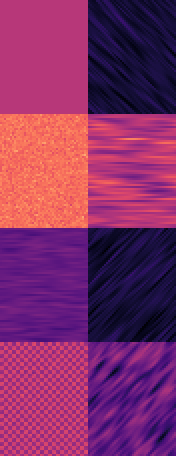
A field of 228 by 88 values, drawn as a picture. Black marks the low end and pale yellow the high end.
It is made of 4 by 2 panels. Panel 1,1: middling, flat. Panel 1,2: very low, slanting down to the right, faint in contrast. Panel 2,1: high, fine-grained, faint in contrast. Panel 2,2: middling, streaked across. Panel 3,1: low, streaked across, faint in contrast. Panel 3,2: very low, slanting up to the right, faint in contrast. Panel 4,1: middling, checkered. Panel 4,2: low, slanting up to the right.
